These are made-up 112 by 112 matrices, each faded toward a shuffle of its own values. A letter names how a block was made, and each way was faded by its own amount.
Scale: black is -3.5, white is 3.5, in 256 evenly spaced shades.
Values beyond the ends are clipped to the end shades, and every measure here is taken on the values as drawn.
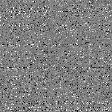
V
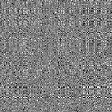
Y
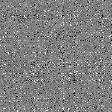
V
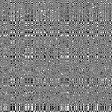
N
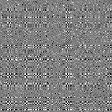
N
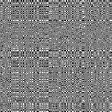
N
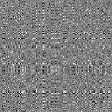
Y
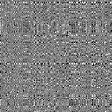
Y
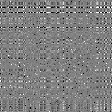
N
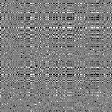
N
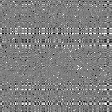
N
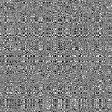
Y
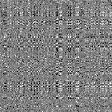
Y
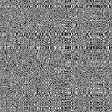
Y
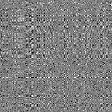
Y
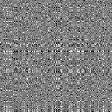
Y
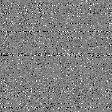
V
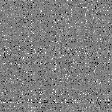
V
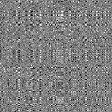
Y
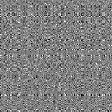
Y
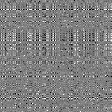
N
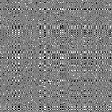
N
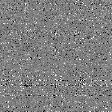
V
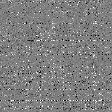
V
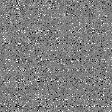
V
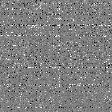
V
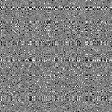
Y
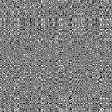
Y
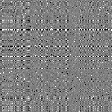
N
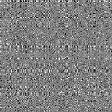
Y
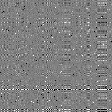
N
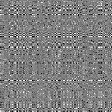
N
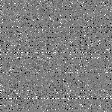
V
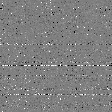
V
